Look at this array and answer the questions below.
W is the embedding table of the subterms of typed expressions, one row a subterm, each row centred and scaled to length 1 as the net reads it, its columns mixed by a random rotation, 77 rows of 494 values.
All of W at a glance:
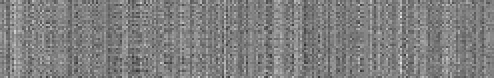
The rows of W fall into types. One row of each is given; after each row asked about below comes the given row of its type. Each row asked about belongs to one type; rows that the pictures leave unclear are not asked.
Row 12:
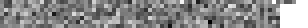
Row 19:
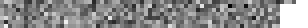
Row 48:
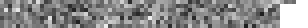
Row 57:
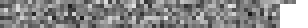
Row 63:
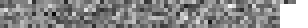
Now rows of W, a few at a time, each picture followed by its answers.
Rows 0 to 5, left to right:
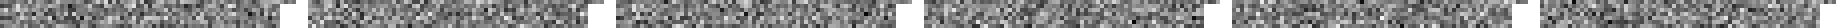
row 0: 57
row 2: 57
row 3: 12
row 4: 48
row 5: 63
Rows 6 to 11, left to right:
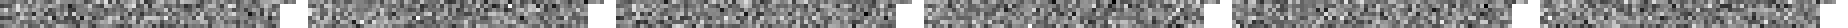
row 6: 57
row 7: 19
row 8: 57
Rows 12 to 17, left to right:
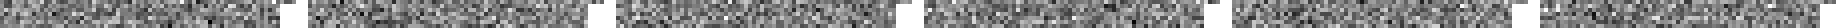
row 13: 63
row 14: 57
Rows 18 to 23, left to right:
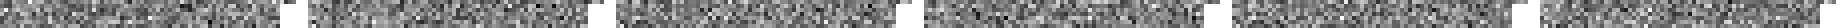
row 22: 57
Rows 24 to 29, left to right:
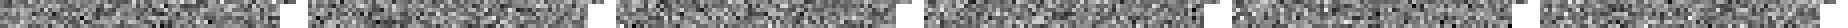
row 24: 12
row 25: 63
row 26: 48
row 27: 12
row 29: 48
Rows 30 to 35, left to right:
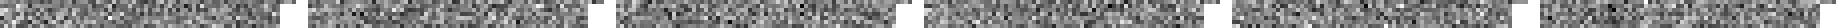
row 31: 63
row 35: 57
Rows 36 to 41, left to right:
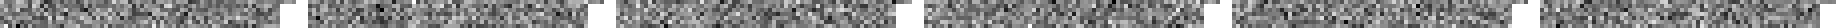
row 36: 48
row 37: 57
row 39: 19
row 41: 48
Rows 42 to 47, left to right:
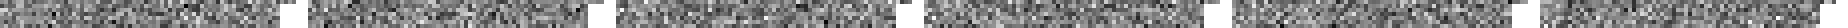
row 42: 63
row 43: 48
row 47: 19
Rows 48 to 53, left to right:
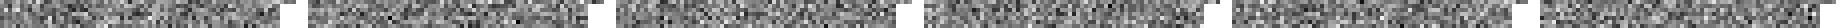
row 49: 12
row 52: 48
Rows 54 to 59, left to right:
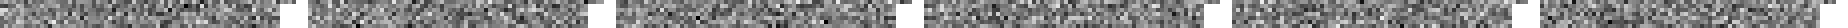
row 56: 12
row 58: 48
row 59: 63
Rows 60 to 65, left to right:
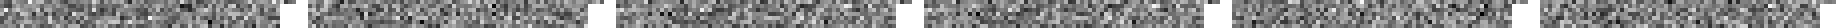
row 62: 63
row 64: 57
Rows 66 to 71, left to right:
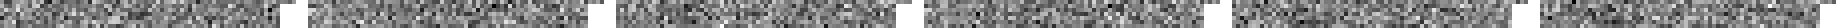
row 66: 12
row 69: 63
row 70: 63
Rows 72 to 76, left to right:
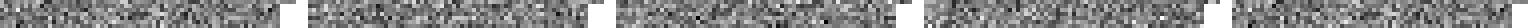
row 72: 48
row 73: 57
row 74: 12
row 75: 19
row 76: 48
